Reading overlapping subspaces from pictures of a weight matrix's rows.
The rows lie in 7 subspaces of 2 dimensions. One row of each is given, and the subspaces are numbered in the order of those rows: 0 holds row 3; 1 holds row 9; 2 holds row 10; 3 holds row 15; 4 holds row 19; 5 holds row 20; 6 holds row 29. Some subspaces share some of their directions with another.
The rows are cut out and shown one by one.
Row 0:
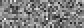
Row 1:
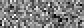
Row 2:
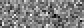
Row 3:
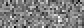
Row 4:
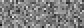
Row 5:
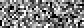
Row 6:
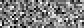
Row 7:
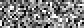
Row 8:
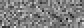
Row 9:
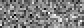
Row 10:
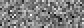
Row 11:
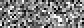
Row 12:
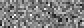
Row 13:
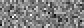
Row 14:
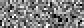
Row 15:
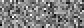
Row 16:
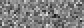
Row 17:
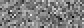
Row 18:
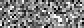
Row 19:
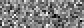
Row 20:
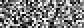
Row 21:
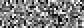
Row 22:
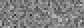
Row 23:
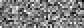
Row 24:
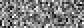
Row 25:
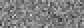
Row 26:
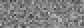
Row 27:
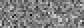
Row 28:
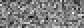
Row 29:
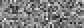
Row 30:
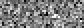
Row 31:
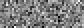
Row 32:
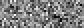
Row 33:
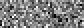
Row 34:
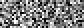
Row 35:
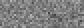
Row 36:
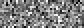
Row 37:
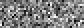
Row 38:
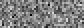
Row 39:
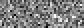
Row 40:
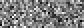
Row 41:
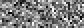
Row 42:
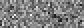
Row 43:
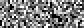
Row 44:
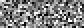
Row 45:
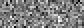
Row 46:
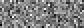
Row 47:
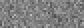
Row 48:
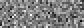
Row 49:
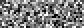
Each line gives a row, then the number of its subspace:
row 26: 1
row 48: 6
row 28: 1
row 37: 0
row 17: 2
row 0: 6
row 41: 2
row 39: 5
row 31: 0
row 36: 0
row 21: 0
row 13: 3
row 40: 5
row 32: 6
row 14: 5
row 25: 2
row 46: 3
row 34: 5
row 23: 6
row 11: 2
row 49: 4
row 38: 1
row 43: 5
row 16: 4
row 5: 0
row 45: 0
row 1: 6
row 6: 5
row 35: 1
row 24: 1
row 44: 4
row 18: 2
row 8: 3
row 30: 4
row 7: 0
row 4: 3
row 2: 4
